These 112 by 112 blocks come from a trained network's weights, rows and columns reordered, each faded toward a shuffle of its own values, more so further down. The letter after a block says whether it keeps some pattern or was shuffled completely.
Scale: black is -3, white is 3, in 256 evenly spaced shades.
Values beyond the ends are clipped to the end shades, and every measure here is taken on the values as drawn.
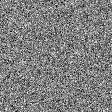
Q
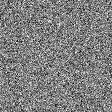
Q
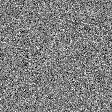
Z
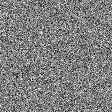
Q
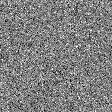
Q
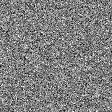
Q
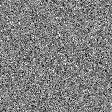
Q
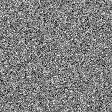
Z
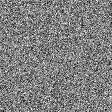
Q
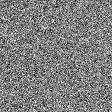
Z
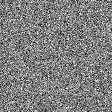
Q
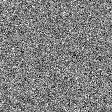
Z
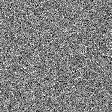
Q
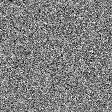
Z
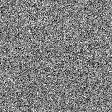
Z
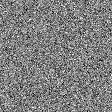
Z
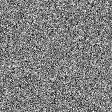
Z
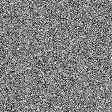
Q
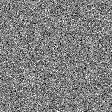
Z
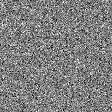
Z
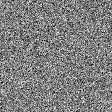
Z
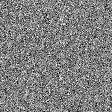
Q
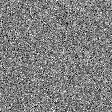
Q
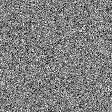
Z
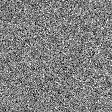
Q
